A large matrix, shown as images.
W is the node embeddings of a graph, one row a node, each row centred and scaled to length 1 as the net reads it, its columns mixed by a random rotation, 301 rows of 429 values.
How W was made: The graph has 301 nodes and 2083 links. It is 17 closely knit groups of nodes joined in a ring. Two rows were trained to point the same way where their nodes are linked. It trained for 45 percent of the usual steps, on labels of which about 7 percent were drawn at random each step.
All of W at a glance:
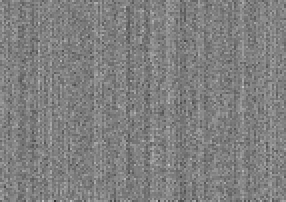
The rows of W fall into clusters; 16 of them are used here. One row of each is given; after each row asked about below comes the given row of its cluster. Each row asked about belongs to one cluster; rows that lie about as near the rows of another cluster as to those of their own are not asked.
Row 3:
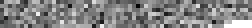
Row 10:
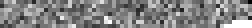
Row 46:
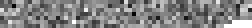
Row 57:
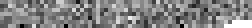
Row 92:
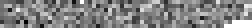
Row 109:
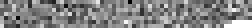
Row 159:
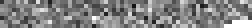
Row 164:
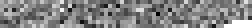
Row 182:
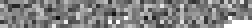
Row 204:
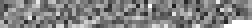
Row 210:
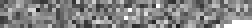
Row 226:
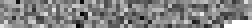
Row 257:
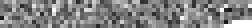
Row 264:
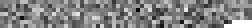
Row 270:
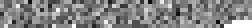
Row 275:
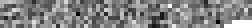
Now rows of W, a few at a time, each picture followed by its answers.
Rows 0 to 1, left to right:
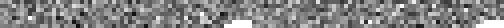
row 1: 182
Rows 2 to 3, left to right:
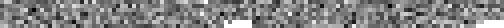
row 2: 226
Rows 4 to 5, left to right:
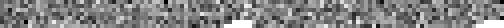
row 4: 92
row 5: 10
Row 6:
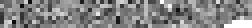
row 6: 270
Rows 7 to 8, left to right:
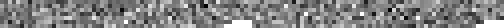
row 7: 159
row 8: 264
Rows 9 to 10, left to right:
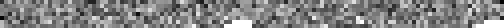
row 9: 159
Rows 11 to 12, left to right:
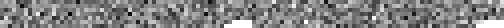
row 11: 257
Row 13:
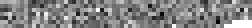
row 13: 275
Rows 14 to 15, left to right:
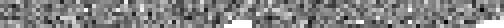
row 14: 46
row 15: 210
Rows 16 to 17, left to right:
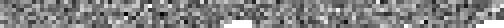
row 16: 182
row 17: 46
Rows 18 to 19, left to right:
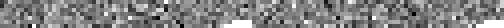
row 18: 57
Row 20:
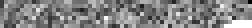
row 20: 10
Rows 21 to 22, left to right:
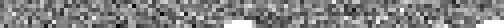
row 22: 159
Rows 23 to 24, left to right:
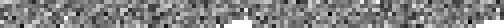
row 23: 275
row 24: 275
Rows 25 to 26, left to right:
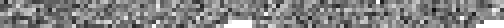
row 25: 210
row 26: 46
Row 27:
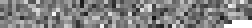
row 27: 264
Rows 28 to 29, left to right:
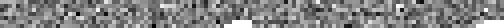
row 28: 275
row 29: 182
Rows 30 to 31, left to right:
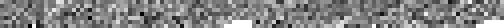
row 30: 57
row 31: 204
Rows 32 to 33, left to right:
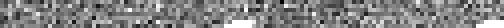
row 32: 210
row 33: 109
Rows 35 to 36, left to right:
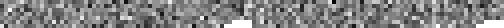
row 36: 270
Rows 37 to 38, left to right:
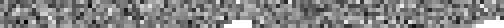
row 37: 92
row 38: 182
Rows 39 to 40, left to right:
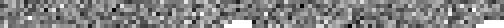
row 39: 226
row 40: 3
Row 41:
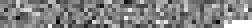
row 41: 210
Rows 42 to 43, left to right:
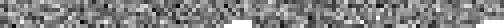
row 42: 164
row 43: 210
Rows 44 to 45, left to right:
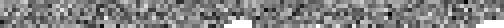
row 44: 164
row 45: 3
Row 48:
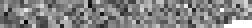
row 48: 92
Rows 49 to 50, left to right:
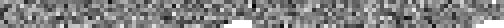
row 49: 204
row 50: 57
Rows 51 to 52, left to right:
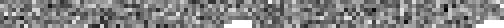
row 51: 3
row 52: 159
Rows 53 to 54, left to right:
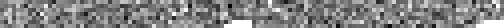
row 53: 270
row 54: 210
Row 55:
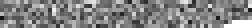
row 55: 257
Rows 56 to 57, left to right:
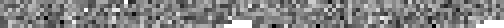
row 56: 46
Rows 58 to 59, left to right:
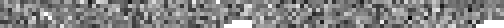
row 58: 92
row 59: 270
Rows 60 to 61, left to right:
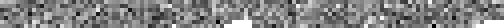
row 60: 275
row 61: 57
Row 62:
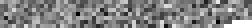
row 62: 275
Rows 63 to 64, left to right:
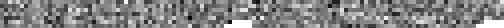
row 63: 46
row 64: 109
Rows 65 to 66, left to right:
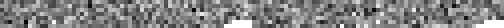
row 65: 92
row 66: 159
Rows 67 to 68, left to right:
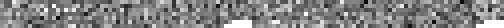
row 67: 270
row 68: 264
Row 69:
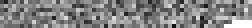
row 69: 109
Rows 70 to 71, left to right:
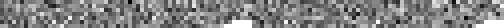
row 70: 92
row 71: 159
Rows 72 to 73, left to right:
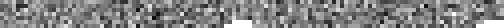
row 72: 264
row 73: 226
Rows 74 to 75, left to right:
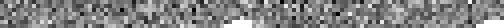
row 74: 159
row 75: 270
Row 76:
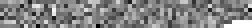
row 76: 257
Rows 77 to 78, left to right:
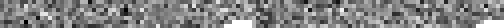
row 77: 92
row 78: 109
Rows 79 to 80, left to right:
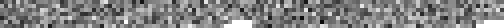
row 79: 159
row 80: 109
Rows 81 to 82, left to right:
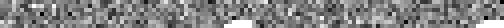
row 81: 257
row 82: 10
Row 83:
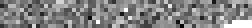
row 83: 57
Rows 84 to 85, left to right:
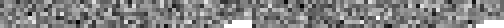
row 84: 226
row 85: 210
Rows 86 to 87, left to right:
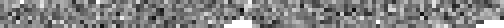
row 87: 159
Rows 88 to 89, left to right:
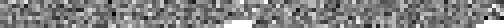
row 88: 182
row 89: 10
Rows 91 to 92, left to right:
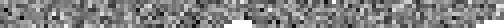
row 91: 264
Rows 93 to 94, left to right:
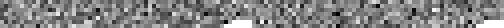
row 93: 204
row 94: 270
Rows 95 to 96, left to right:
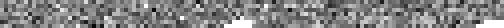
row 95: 164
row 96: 109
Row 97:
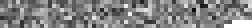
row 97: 159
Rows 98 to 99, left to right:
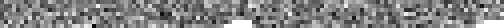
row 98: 204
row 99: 3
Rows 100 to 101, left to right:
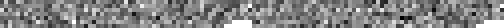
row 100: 46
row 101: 46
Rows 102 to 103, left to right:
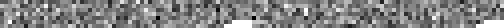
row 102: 270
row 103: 257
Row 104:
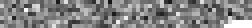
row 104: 182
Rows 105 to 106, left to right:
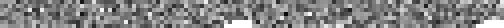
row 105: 226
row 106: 204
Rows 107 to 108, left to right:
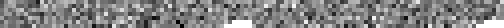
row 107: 57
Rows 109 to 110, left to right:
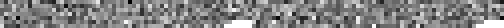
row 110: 10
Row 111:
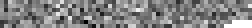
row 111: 164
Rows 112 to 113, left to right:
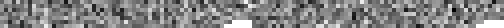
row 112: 159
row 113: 3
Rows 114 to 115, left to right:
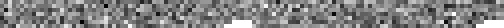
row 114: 164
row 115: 226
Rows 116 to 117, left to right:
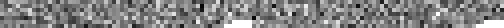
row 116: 210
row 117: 257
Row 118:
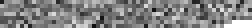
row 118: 3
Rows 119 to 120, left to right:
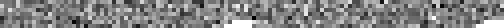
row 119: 210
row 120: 257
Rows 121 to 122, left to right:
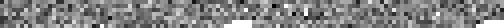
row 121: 3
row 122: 257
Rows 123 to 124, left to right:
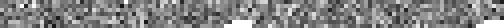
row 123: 46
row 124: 10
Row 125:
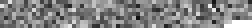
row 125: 3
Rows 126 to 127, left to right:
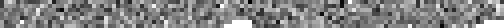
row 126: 10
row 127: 92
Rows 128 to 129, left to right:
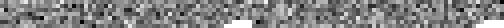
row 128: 164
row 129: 10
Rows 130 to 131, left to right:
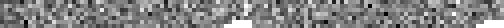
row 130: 92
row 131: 226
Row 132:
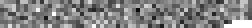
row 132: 264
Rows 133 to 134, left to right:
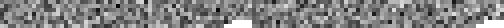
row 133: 204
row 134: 92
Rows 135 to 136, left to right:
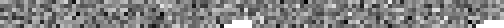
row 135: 275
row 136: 270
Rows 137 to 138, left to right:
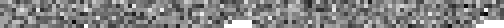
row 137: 226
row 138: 182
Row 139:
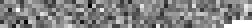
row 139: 92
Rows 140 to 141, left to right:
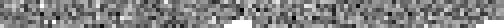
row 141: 164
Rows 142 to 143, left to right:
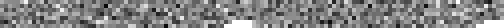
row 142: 164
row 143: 226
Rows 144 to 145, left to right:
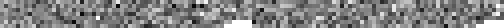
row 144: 226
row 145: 92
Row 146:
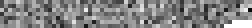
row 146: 46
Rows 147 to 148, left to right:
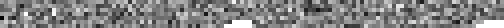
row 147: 257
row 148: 182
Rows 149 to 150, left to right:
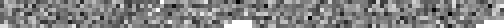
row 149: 226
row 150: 46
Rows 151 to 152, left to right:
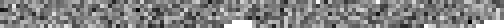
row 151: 264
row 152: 275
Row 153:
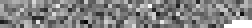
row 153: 164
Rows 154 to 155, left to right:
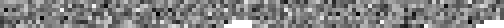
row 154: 164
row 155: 275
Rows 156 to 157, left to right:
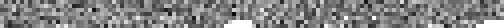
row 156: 109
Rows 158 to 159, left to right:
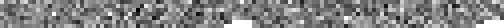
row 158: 264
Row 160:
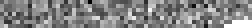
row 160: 159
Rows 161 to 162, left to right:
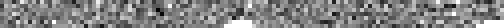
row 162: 226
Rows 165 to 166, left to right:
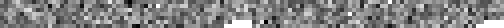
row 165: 210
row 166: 270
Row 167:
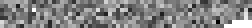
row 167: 275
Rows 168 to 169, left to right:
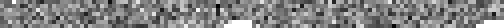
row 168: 270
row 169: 270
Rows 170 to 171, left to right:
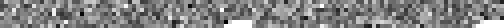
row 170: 257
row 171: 10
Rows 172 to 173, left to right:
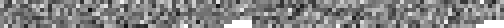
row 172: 270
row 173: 3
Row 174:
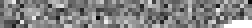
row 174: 10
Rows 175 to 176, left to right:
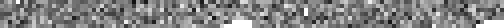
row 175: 159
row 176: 257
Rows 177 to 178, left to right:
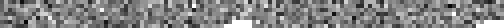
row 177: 92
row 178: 226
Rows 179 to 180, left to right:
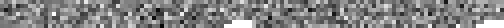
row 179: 264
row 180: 109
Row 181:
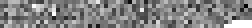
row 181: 257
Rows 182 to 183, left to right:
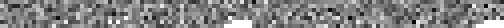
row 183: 10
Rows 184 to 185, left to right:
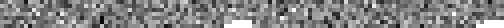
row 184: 3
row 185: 226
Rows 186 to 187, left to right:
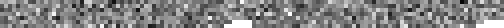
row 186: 264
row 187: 3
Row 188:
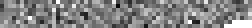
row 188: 226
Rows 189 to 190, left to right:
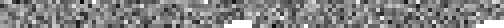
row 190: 57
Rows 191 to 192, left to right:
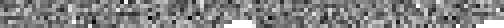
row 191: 46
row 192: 109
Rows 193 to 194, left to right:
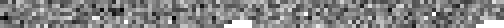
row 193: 159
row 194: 264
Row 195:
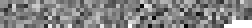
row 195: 264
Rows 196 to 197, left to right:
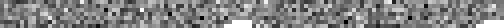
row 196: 92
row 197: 270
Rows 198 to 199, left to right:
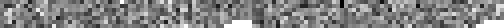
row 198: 270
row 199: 92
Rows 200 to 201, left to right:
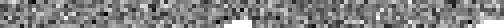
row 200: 275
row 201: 210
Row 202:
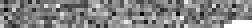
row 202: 109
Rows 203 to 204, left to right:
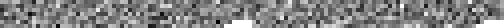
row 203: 275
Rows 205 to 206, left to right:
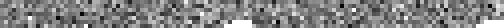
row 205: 226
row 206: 92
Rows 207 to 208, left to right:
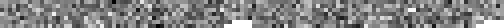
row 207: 264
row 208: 57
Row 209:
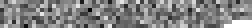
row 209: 270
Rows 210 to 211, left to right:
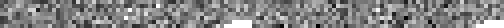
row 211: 57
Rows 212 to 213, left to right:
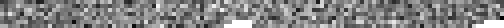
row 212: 210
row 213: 10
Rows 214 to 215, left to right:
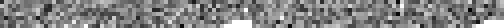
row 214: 3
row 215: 204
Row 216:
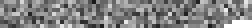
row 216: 164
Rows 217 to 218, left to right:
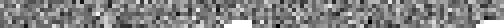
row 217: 270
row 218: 270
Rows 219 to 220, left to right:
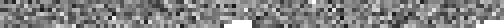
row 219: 109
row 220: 57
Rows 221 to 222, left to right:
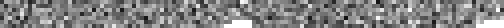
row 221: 159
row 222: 210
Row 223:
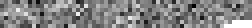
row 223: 57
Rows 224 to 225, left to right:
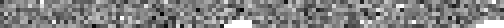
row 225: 182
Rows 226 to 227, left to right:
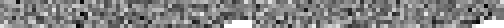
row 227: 204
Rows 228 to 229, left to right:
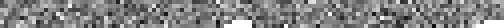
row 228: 10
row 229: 57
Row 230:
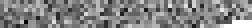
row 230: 92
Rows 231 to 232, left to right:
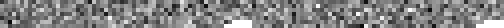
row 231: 159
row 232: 57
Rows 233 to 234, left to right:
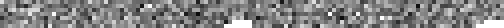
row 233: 264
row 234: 57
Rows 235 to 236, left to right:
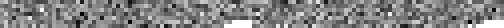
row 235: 226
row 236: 275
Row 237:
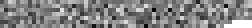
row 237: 164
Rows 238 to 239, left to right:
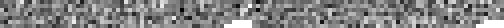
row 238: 46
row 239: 109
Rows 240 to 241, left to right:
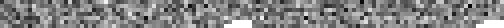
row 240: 159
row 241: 109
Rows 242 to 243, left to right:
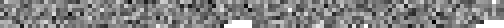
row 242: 257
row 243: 264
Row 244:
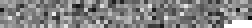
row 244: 264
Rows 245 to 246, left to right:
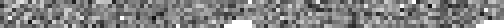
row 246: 182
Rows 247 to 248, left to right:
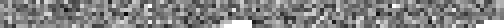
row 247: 182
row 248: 164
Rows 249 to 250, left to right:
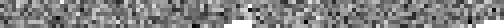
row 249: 46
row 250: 275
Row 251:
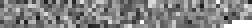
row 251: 92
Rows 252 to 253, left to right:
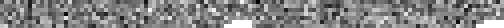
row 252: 159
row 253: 109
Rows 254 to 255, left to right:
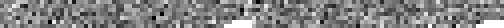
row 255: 109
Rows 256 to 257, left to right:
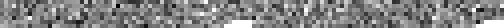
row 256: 226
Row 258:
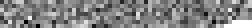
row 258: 204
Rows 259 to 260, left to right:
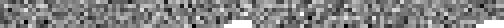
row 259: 92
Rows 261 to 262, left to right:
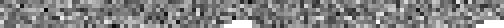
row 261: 10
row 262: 159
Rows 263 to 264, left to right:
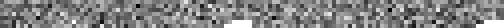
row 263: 3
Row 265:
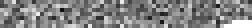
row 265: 10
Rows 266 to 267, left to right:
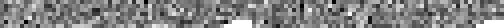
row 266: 204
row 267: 270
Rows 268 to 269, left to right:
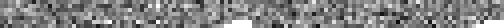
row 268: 210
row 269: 57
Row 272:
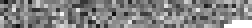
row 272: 109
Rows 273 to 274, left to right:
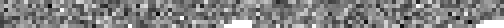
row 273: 164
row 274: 275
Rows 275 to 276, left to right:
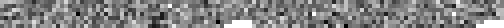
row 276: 226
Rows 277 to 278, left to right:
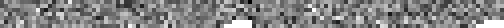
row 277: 10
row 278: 164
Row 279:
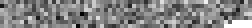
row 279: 226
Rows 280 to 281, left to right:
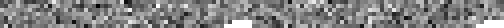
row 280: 210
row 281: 57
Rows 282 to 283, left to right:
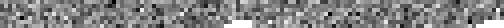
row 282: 264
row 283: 275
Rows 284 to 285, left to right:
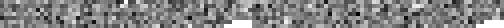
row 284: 46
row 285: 275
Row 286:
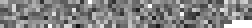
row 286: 264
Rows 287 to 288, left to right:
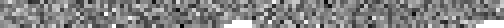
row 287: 57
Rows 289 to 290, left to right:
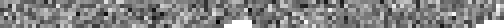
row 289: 275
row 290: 92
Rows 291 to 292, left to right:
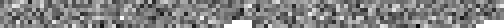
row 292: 164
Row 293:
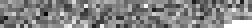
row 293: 3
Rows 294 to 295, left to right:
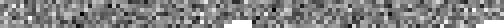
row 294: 226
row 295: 3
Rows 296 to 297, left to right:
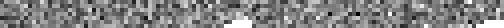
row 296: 159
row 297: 275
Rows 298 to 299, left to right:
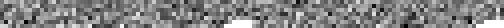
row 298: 204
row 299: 275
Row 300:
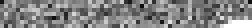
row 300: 10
